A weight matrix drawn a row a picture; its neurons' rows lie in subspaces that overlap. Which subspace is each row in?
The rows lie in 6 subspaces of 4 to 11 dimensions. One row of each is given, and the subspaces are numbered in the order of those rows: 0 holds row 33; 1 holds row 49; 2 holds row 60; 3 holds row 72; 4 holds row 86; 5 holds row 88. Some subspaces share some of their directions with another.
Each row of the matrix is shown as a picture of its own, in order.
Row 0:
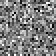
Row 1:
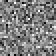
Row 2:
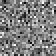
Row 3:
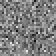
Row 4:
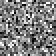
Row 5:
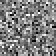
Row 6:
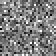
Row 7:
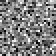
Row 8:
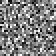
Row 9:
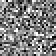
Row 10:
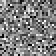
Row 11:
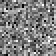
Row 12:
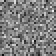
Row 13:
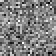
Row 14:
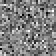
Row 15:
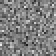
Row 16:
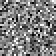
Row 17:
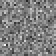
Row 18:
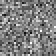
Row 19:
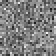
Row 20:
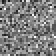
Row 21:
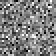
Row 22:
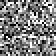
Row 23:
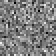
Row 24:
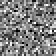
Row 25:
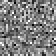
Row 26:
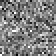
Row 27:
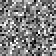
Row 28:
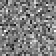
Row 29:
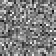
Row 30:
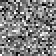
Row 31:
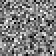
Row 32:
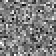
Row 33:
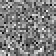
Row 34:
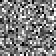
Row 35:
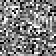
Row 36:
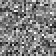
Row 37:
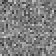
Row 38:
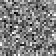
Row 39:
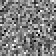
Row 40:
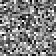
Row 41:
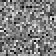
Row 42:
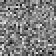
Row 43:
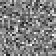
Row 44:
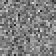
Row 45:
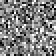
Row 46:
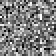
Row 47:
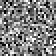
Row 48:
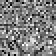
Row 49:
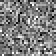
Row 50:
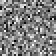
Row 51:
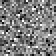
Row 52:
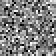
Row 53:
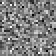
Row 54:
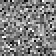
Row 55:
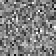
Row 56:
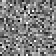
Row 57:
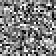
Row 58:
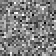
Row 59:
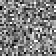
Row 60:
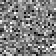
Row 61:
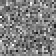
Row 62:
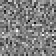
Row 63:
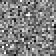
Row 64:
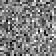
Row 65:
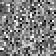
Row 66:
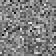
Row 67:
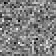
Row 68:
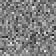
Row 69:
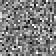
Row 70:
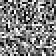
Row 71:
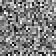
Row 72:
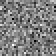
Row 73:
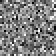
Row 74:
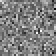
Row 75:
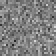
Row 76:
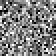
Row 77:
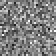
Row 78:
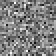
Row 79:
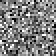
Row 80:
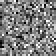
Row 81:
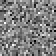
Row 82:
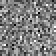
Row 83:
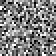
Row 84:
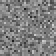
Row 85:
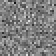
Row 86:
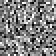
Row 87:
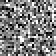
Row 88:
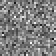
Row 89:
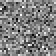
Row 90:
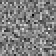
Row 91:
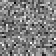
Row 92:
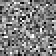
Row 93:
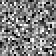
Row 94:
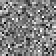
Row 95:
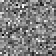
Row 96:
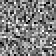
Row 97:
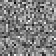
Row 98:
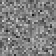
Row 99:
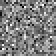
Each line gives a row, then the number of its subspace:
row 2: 2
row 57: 2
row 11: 1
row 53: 4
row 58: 2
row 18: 1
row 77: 5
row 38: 2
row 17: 0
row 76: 0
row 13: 1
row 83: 3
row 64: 2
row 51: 2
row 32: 3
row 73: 5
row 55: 5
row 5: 4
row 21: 2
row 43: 2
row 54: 1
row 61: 4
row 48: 0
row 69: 1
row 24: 3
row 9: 2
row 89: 2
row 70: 4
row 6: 1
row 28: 5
